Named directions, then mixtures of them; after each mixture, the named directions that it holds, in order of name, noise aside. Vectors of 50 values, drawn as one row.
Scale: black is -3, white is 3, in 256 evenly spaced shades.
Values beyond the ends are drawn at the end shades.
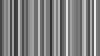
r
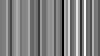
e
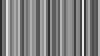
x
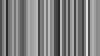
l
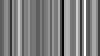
e, r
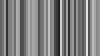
l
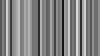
e, x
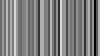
r, x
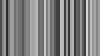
e, l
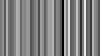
e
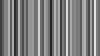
r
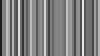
r, x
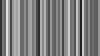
e, x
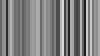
e, l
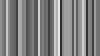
l, r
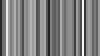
x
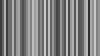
l, r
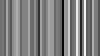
e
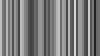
l, r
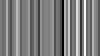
e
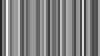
x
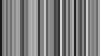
l, x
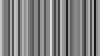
r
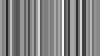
e, x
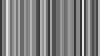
x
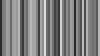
l, x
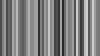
e, l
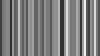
e, r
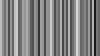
e, r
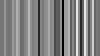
e, l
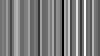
e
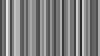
e, x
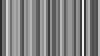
x
